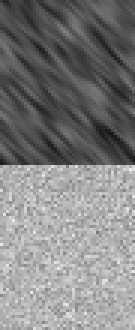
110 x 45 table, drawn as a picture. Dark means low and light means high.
It is made of 2 by 1 panels. Panel 1,1: low, slanting down to the right. Panel 2,1: high, fine-grained.
